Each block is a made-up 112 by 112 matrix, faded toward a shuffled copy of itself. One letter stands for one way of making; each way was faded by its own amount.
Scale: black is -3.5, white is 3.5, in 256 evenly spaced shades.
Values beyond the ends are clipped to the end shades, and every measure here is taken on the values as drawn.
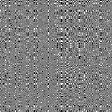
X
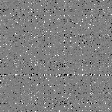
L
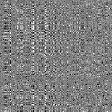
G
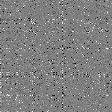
L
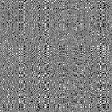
G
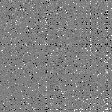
L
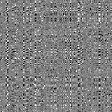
G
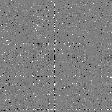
L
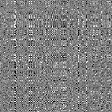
G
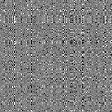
G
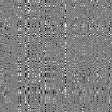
X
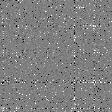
L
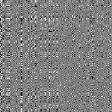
X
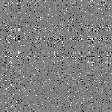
L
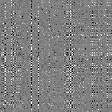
X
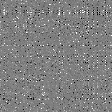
L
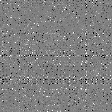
L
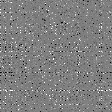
L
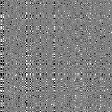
X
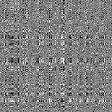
G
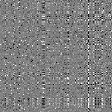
G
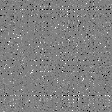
L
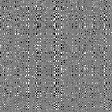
X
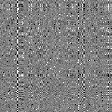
G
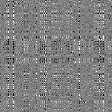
X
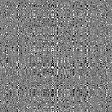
G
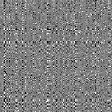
G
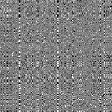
G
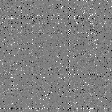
L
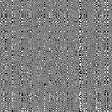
X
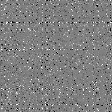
L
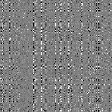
X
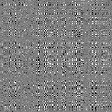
X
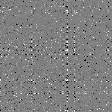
L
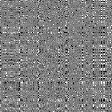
G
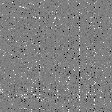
L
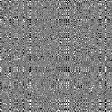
G
